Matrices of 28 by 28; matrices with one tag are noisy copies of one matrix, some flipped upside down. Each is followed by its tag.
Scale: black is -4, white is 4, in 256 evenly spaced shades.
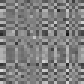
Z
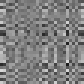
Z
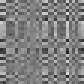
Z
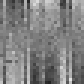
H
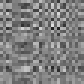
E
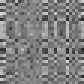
Z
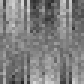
H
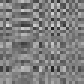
E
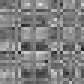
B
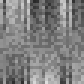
H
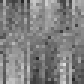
H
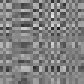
E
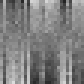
H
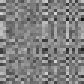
Z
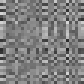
Z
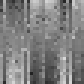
H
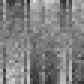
H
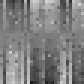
H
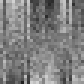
H
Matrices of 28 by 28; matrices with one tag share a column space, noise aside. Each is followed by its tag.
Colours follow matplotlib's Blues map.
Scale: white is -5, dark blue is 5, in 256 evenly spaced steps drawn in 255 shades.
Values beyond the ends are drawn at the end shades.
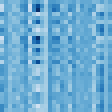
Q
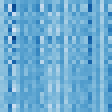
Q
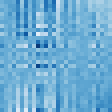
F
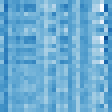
Q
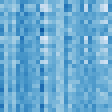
Q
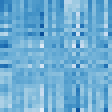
F
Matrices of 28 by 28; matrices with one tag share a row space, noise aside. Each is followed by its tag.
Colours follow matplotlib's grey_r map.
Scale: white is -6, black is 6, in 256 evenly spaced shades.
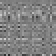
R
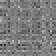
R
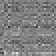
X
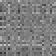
R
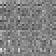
R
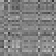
X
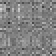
R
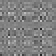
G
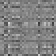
X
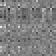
R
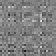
G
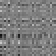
R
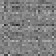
X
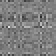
G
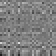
R
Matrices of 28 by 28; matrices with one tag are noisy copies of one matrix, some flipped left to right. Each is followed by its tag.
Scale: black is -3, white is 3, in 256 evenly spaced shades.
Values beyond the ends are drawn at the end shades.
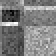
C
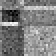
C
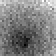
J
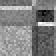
C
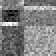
C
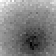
J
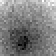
J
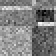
C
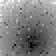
J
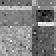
C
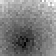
J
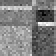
C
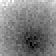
J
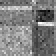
C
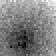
J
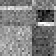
C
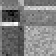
C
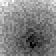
J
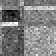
C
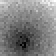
J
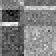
C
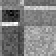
C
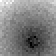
J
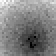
J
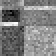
C
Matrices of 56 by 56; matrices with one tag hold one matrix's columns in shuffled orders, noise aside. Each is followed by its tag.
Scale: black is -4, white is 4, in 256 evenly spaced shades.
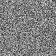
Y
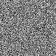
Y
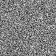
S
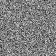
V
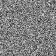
S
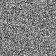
Y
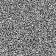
V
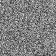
S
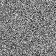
S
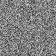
S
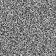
Y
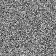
V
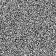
V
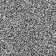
S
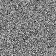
V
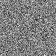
Y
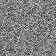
Y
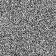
S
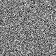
S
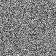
Y
